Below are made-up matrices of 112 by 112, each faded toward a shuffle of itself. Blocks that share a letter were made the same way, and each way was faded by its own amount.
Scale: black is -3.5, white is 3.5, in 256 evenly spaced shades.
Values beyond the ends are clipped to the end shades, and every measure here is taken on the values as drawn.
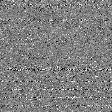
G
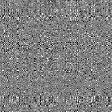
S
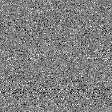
G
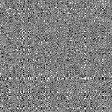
S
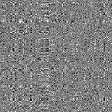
S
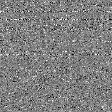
G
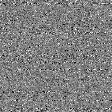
G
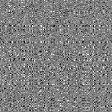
S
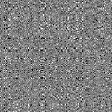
S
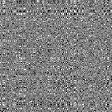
S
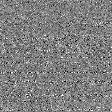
G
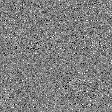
G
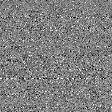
G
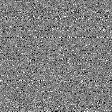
G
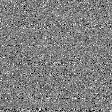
G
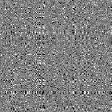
S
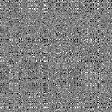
S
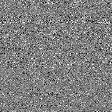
G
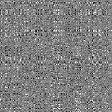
S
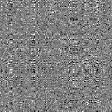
S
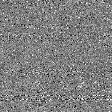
G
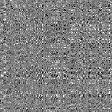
S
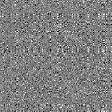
S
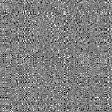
S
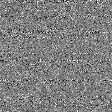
G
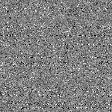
G
